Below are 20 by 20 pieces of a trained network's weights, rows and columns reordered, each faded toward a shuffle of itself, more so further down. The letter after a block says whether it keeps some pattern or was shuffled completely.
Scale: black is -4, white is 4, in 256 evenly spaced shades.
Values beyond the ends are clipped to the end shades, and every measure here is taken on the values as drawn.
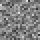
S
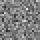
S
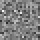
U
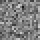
S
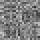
U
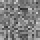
U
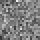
S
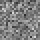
S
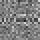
U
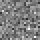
S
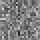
U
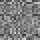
U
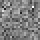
U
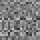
U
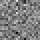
U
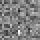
U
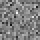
S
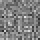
U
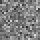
S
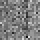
U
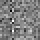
U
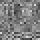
U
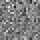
S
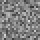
S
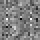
U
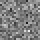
S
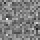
U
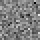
S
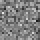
S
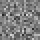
U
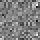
U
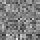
U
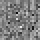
U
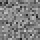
S
